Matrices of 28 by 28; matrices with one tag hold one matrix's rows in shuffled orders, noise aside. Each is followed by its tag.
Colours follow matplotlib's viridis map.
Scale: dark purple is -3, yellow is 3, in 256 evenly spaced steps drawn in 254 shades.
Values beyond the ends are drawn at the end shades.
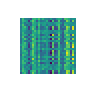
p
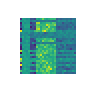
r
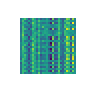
p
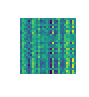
p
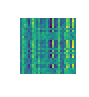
p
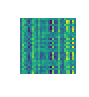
p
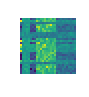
r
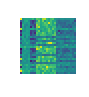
r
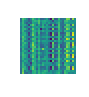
p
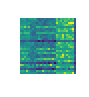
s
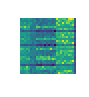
s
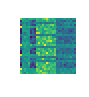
r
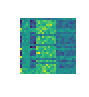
r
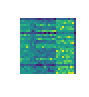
s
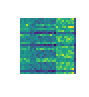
s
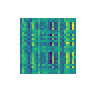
p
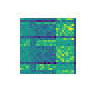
s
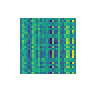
p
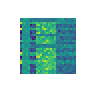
r
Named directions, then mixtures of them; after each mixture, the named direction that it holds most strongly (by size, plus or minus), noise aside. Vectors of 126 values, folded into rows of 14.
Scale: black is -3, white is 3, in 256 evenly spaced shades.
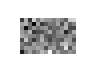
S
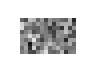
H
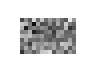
S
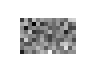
S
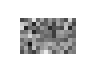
H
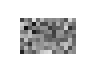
S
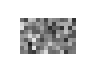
H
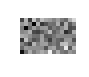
S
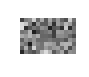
H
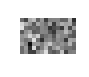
H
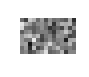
H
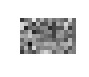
H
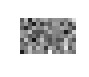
S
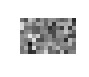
H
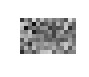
S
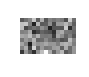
H
